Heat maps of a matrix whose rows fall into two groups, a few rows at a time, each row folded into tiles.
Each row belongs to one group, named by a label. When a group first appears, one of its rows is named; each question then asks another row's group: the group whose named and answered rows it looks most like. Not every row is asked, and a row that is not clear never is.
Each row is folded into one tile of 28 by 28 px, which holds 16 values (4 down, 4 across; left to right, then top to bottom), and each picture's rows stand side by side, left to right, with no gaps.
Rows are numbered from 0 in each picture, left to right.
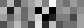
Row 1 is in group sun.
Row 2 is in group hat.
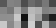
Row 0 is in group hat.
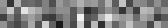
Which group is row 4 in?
sun
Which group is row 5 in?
hat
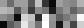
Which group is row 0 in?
hat
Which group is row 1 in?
sun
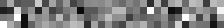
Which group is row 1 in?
sun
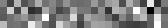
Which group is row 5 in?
sun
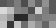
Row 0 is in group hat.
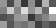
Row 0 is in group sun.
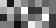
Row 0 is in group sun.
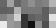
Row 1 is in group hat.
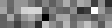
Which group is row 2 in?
sun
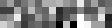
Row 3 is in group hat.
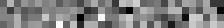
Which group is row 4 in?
sun
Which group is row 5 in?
hat
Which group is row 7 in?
sun
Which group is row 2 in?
hat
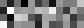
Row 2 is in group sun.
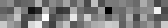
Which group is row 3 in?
sun
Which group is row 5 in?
sun
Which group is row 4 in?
hat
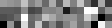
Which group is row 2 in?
sun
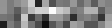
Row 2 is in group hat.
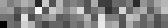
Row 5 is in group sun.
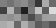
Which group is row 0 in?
sun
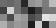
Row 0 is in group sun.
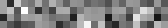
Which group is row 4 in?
hat
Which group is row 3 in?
hat
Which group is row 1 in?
sun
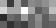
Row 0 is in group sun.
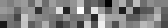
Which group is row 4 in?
sun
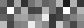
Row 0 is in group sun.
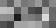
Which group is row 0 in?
hat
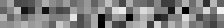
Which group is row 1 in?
sun
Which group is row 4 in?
hat
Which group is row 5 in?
hat
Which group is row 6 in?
sun
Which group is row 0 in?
sun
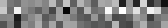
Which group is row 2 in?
sun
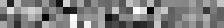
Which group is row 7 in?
sun
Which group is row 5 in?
sun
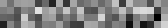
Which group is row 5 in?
hat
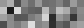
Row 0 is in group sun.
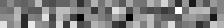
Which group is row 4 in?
hat
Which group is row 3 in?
sun
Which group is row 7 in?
hat
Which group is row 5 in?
sun
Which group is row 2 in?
hat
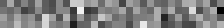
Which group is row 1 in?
sun
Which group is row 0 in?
sun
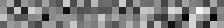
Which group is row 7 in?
hat
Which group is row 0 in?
sun
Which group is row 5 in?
hat
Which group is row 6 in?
hat
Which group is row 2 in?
sun
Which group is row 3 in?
sun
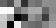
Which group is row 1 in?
hat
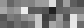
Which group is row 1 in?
sun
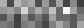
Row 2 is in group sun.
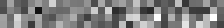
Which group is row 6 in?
sun
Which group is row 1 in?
sun
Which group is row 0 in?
sun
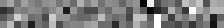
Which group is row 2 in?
sun
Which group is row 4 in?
hat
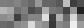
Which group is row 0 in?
hat
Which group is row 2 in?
sun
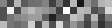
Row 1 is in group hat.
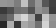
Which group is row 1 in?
sun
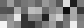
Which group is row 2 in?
sun
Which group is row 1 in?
hat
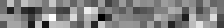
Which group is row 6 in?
hat
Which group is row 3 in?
hat
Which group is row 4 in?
sun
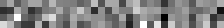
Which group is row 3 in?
sun
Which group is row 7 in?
sun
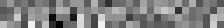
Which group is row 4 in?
hat
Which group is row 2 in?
hat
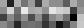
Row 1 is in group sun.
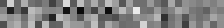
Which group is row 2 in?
sun
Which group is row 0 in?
sun
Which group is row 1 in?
hat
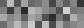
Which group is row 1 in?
hat
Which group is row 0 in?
sun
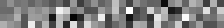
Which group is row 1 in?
hat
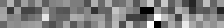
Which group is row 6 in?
sun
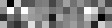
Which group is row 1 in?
hat
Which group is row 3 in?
hat
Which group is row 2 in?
sun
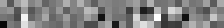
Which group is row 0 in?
hat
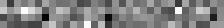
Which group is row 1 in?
hat
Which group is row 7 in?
hat
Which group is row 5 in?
sun
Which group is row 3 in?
hat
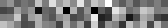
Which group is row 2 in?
sun
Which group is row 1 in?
sun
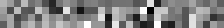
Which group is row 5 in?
sun
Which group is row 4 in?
hat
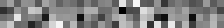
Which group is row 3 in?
hat
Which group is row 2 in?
hat
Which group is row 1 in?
hat
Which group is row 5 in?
hat
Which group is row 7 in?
sun
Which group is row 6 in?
hat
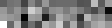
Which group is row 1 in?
hat
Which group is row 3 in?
sun
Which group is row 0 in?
hat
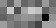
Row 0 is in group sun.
